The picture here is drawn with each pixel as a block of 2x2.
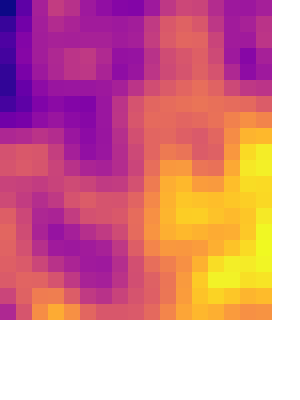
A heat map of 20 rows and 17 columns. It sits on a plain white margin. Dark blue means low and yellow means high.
Mirror symmetry: none. Ninth with the highest average: bottom right. Slope: up to the bottom right. Ninth with the lowest average: top left.
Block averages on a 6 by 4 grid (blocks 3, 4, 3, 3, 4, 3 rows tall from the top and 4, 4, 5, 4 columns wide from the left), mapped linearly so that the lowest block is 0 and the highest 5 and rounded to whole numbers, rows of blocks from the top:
0 1 2 1 | 0 1 2 2 | 1 1 3 4 | 2 2 4 5 | 2 1 4 5 | 3 2 3 5
